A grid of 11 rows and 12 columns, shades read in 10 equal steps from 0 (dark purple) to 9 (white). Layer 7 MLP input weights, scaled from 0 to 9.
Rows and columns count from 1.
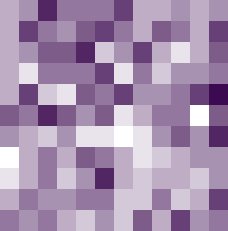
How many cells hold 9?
3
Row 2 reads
6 2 4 5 3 2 4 6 3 4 6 2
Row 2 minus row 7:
1 -4 -3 0 -5 -6 -5 -2 -2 1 1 1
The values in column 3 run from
1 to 7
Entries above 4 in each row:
7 4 7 6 5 4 10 9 10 7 7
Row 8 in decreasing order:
9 8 7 6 6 6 6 5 5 4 4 3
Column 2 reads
5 2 5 8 2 4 6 6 6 4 5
